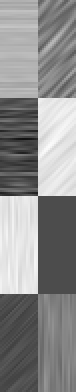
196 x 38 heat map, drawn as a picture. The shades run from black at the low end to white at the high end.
The table splits into 4 rows of 2 panels. Panel 1,1: high, streaked across, faint in contrast. Panel 1,2: middling, slanting up to the right. Panel 2,1: low, streaked across. Panel 2,2: very high, slanting up to the right, faint in contrast. Panel 3,1: very high, streaked downward, faint in contrast. Panel 3,2: low, flat. Panel 4,1: low, slanting up to the right, faint in contrast. Panel 4,2: middling, streaked downward, faint in contrast.
